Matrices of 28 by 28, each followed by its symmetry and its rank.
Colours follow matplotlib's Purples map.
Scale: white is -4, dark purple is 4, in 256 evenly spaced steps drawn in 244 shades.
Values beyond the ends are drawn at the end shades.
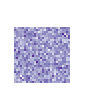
antisymmetric, full rank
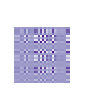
neither, rank one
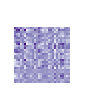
neither, rank three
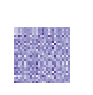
neither, rank three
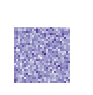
antisymmetric, full rank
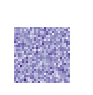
antisymmetric, full rank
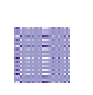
neither, rank one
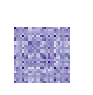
symmetric, rank three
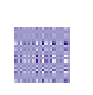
neither, rank one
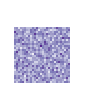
antisymmetric, full rank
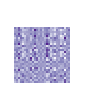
neither, rank three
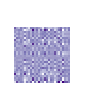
neither, rank three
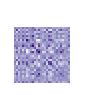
symmetric, rank three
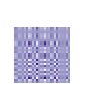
neither, rank one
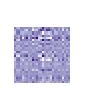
neither, rank three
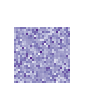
antisymmetric, full rank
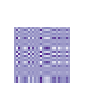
neither, rank one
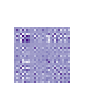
symmetric, rank three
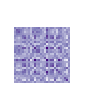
symmetric, rank three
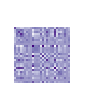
symmetric, rank three
